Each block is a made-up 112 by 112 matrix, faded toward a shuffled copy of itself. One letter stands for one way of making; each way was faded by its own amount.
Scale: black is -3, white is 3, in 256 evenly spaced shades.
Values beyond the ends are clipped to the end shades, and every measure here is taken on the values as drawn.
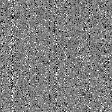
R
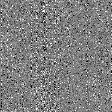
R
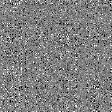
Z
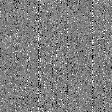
R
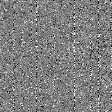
R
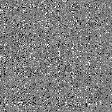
Z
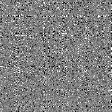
Z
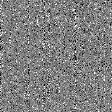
R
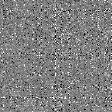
Z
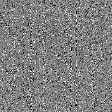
R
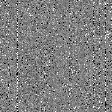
R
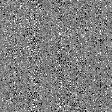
R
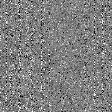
R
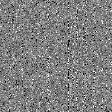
R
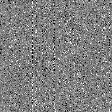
R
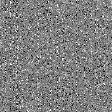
R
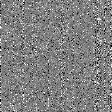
R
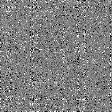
Z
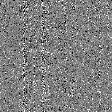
R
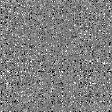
Z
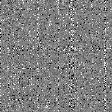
Z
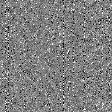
R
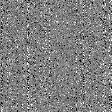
R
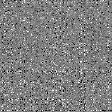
Z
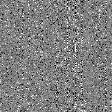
R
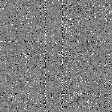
Z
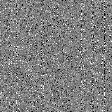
R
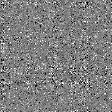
Z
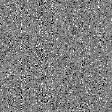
R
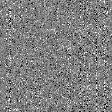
R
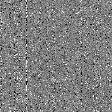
R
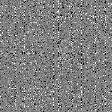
Z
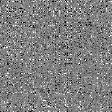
Z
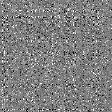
Z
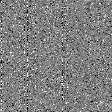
R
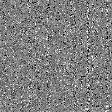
R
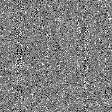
R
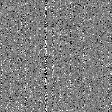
R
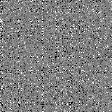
Z
